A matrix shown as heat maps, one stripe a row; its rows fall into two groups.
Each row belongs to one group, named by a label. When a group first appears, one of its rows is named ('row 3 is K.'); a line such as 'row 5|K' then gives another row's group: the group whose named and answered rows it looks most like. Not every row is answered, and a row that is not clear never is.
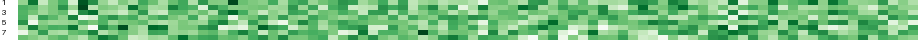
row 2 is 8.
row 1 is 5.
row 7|5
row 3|5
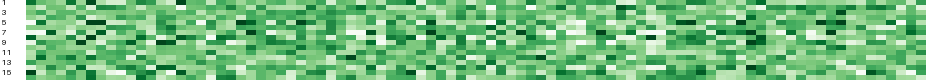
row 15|8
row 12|8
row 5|5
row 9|5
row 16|8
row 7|5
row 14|5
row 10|5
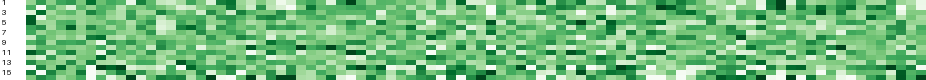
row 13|8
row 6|8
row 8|5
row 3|5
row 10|5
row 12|5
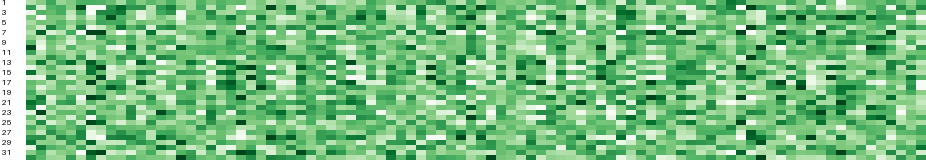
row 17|8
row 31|5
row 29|8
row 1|5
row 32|8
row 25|5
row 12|5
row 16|5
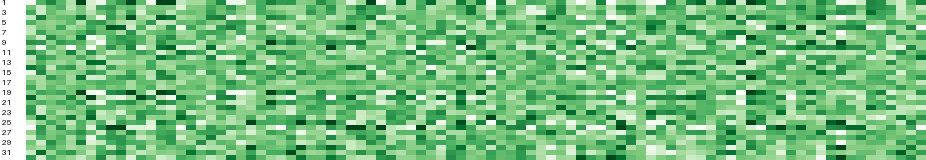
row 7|5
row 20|8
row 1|5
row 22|8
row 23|8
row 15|5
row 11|8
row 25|5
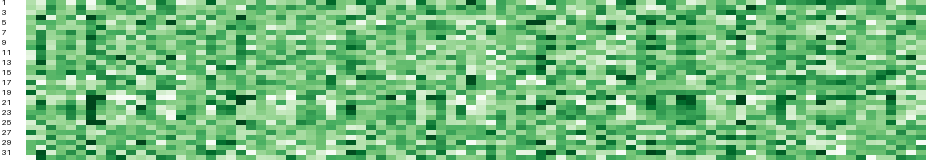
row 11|5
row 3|5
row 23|8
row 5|8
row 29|8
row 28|5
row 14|8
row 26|5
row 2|5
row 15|8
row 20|5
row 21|5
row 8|5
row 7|8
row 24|8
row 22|8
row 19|8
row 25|5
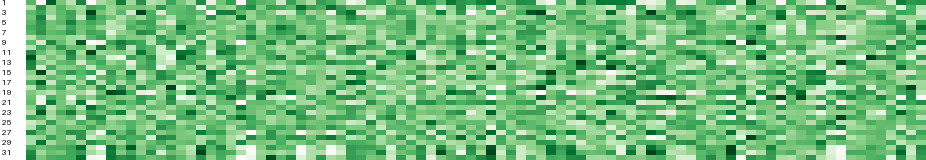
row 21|5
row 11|8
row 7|8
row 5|8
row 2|5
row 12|8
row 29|5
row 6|8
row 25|5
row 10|8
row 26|5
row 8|5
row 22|5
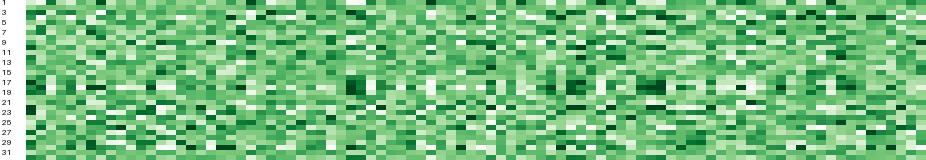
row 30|8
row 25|5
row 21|5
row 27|8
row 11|5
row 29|8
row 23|8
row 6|5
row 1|5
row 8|5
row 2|5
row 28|5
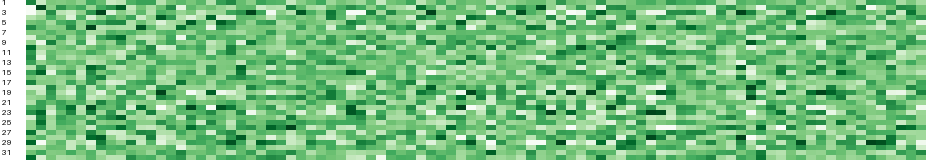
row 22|8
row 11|8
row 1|8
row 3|5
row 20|5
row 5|8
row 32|8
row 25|5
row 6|8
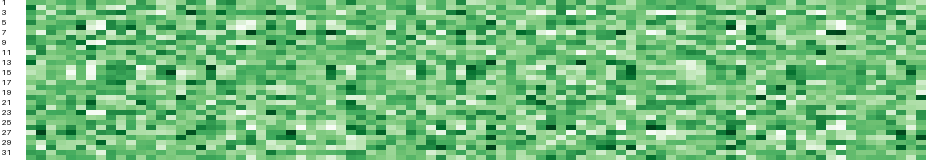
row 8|8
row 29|5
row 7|5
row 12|8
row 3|8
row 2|8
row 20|8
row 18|8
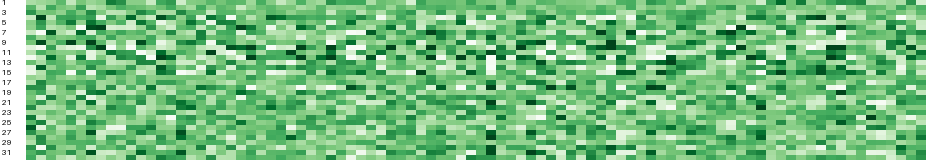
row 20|5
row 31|8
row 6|5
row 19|5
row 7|5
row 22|8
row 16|5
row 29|5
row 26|8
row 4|5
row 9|8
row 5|8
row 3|8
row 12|5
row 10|5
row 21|8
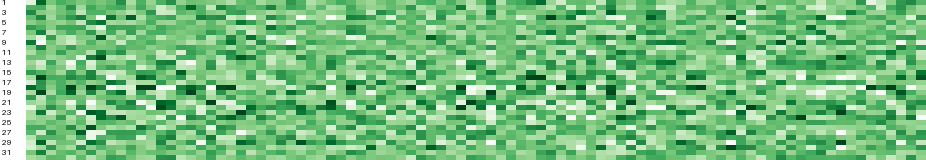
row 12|5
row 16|8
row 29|5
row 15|8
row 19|8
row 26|8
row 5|5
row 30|5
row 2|8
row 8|5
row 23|5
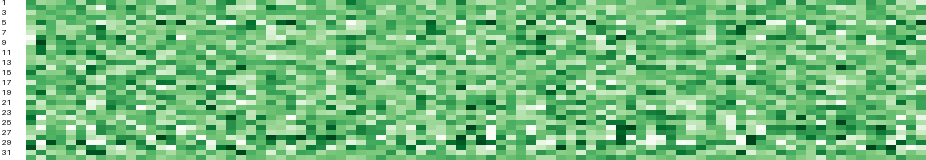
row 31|5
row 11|8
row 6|5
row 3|5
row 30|8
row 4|8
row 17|5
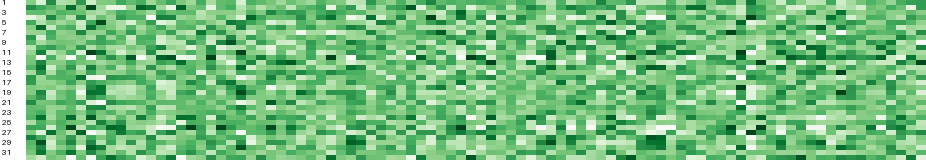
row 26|8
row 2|8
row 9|8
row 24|8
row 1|5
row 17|8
